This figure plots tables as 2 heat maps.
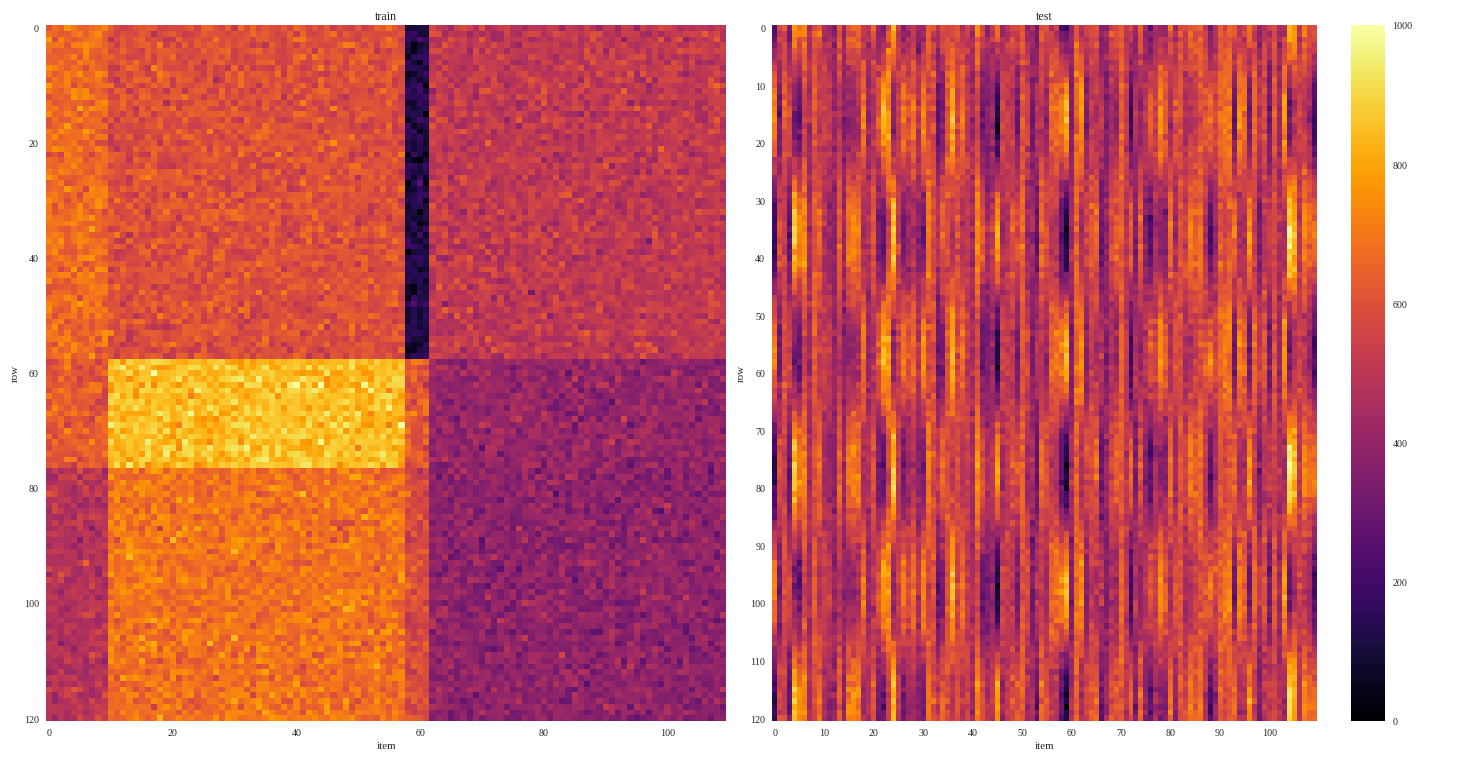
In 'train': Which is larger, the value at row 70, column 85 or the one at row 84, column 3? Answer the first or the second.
the second
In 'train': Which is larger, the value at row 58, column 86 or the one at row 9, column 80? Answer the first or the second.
the second
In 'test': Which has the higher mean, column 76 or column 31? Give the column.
31
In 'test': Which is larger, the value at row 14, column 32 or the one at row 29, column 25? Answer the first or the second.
the first
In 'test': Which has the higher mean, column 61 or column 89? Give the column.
61
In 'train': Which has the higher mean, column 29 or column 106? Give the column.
29
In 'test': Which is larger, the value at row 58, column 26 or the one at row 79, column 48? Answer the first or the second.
the first
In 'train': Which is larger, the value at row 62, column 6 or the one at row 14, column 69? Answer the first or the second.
the first
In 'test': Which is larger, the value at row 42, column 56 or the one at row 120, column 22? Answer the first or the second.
the first
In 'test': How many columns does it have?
110
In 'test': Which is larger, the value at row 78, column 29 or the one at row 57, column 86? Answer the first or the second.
the second
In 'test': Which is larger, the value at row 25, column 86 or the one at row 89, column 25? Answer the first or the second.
the first
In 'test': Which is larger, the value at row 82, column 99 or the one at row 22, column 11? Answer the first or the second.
the second
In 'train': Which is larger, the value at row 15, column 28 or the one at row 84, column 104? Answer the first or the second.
the first
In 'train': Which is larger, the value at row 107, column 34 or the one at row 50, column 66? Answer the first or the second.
the first
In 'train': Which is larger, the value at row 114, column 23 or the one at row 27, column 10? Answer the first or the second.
the first
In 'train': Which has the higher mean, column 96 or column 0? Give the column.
0
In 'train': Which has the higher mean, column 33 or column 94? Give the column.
33
